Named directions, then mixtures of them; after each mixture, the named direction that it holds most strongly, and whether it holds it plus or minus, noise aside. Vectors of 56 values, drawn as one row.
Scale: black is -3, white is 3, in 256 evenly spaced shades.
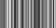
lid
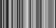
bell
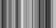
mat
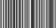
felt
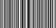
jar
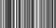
lid, minus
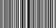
jar, plus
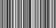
felt, minus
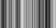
mat, plus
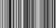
lid, minus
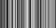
bell, plus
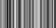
lid, minus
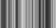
mat, plus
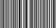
jar, minus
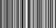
jar, plus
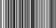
felt, plus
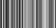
bell, plus
